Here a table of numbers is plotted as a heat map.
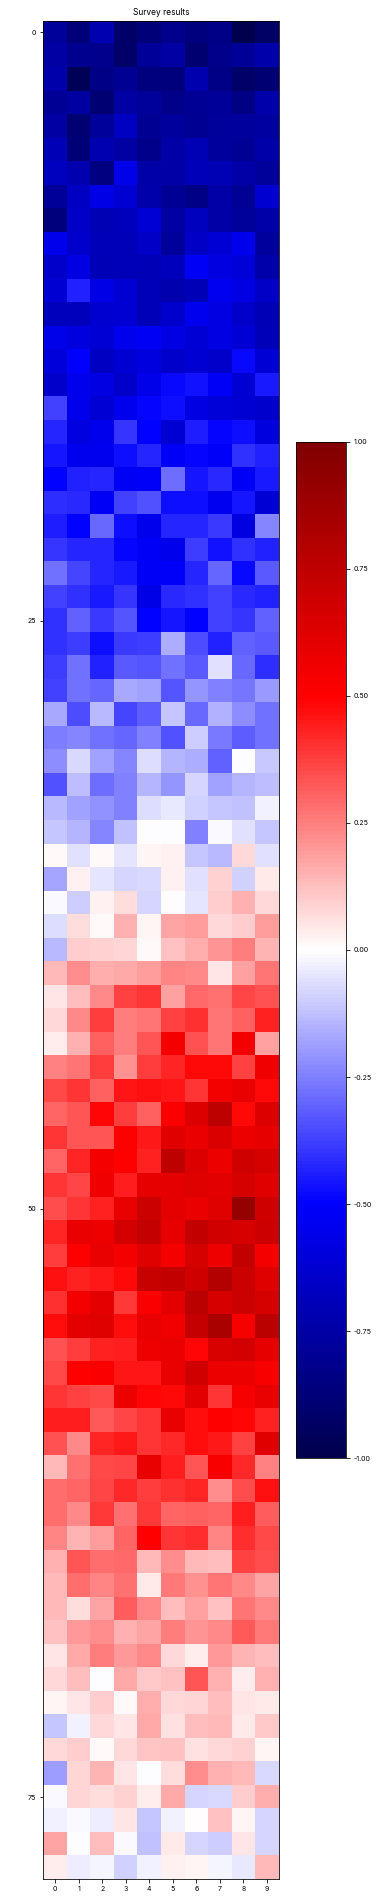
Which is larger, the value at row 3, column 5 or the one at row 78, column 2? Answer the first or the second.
the second
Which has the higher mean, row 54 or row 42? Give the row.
54
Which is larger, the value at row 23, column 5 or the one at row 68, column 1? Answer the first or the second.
the second
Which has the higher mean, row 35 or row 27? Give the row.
35
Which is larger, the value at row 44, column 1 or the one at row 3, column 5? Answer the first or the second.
the first
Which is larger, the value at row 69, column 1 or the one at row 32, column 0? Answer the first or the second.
the first
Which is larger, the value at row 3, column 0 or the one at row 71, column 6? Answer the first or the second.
the second
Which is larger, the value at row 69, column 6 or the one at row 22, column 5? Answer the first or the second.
the first
